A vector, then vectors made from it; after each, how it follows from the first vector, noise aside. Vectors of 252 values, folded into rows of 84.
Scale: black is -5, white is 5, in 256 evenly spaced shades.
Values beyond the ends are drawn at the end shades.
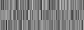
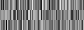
scaled up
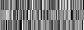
scaled up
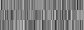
reversed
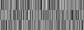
copied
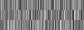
wrapped around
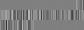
partly zeroed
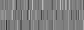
partly zeroed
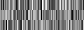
scaled up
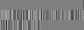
partly zeroed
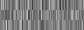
negated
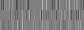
partly zeroed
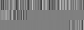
partly zeroed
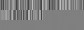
partly zeroed
